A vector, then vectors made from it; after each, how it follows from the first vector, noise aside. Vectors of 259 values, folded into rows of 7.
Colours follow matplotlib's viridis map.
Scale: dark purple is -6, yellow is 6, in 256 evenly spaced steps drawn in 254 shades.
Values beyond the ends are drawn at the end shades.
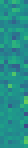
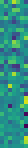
scaled up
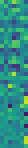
scaled up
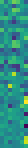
scaled up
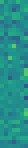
wrapped around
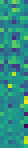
scaled up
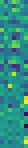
scaled up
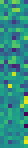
scaled up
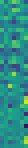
scaled up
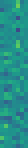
wrapped around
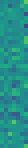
wrapped around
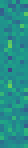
wrapped around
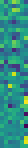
scaled up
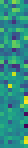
scaled up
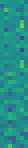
wrapped around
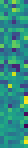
scaled up
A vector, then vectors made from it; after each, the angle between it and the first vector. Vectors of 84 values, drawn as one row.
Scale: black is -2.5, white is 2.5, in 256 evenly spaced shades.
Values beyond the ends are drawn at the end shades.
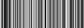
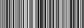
partly aligned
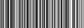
partly opposed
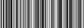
orthogonal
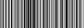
partly opposed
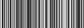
orthogonal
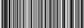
nearly parallel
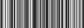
partly opposed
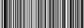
nearly parallel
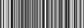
nearly opposite
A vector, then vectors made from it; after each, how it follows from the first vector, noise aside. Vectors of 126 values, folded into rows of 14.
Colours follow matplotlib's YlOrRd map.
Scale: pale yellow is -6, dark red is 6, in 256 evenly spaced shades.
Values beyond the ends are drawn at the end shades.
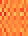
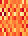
scaled up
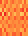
copied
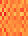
copied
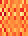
scaled up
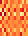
scaled up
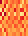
scaled up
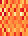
scaled up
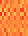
copied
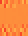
partly zeroed
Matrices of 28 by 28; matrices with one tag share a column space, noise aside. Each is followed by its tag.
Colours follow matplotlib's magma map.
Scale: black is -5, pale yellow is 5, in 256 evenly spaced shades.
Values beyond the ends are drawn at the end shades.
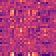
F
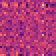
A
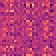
A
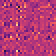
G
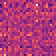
A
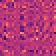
G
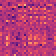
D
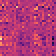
D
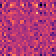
A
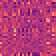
F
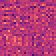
D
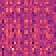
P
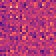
G
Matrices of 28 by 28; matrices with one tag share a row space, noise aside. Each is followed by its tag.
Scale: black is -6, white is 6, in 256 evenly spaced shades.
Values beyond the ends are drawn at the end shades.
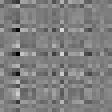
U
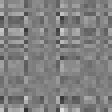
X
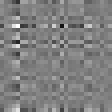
U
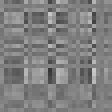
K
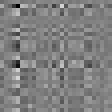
U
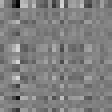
U
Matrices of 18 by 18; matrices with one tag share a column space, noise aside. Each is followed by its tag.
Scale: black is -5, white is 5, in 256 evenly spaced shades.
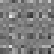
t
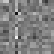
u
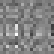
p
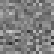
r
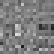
p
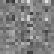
u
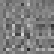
p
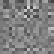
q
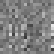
p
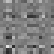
t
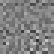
r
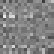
t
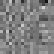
u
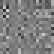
q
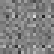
t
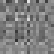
u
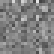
u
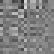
q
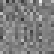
u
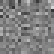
q
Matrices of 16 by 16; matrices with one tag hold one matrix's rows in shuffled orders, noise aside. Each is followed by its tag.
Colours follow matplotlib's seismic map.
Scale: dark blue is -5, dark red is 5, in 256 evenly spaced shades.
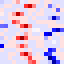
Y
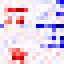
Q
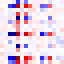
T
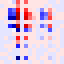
T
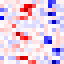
Y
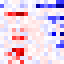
Q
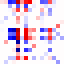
T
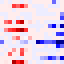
Q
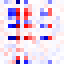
T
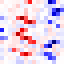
Y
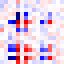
T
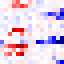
Q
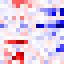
Q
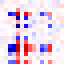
T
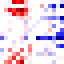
Q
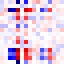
T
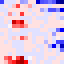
Q
